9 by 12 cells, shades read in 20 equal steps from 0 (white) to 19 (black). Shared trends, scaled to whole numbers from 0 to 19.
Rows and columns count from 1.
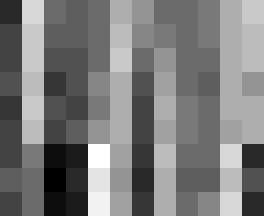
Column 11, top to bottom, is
6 6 6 6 6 7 3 5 3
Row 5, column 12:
6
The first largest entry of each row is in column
1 1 1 3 1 1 3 3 3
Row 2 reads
14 4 12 12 11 5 9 10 11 10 6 5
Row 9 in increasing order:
1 3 6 7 9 11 11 14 15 16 17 18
